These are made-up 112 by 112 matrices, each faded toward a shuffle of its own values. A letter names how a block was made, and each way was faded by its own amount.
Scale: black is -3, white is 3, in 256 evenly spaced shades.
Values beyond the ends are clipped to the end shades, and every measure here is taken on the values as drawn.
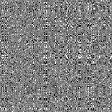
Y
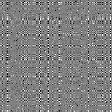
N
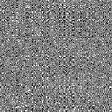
Y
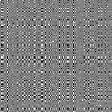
N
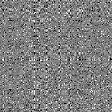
Y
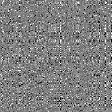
Y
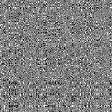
Y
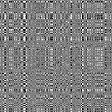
N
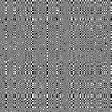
N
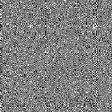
Y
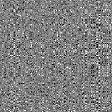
Y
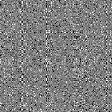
Y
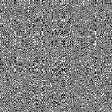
Y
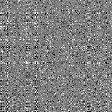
Y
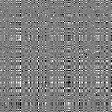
N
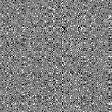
Y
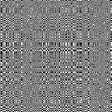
N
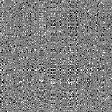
Y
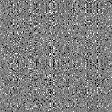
Y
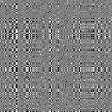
N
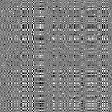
N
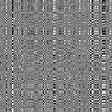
N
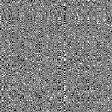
Y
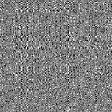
Y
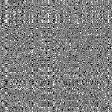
Y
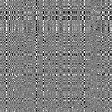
N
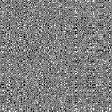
Y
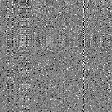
Y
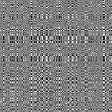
N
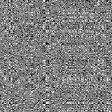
Y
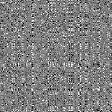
Y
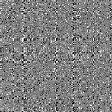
Y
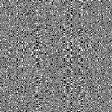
Y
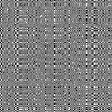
N
